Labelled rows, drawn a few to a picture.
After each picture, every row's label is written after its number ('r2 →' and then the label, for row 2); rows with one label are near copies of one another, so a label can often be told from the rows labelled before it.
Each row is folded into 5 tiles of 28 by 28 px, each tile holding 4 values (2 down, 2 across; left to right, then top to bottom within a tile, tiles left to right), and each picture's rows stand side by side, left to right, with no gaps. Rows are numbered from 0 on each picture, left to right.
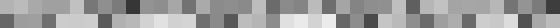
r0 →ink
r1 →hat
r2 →hat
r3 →ink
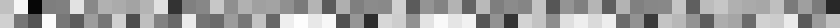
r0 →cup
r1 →cup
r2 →hat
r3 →hat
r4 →hat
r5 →ink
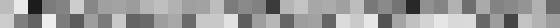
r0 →cup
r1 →ink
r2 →ink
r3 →hat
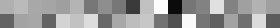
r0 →ink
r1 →cup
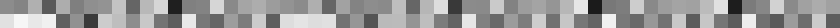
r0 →hat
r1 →cup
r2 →hat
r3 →cup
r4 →cup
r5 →cup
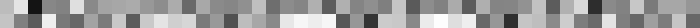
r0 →cup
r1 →hat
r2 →hat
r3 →hat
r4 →cup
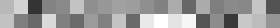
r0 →cup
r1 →hat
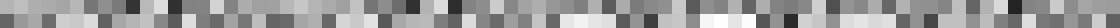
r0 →ink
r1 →cup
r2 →ink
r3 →cup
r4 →hat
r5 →hat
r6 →hat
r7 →cup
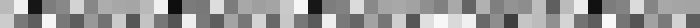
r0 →cup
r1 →cup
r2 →cup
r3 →hat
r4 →cup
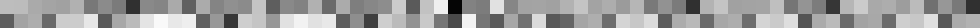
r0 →ink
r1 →hat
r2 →hat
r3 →cup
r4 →ink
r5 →ink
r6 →ink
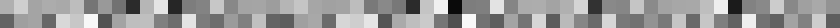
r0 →ink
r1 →cup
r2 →ink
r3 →cup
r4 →cup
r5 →cup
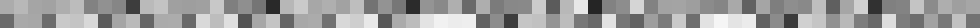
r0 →ink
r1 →ink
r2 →ink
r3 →hat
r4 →cup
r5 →hat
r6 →cup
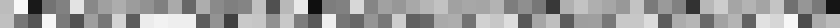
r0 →cup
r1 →hat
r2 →cup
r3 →ink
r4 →ink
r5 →ink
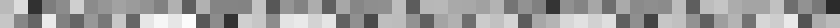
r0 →cup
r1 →hat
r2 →hat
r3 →ink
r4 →hat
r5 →ink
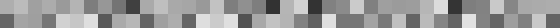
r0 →ink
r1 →ink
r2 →cup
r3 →cup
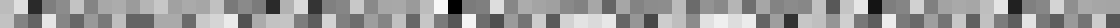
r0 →cup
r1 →ink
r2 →cup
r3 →cup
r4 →hat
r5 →hat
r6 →cup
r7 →cup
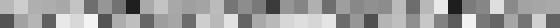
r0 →ink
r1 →ink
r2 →hat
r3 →cup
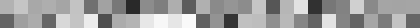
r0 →ink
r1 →hat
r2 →cup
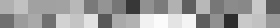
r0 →ink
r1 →hat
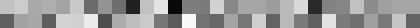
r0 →ink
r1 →cup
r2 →cup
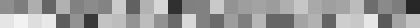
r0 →hat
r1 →cup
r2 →ink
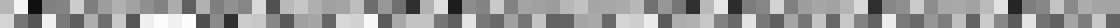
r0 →cup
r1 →hat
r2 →ink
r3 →cup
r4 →ink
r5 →cup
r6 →cup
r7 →cup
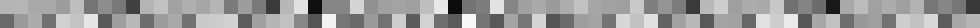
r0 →ink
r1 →ink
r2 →cup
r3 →cup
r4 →ink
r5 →ink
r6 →ink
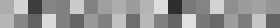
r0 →cup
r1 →cup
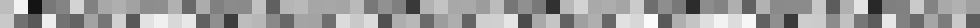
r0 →cup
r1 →hat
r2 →ink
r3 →ink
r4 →ink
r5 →hat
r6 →cup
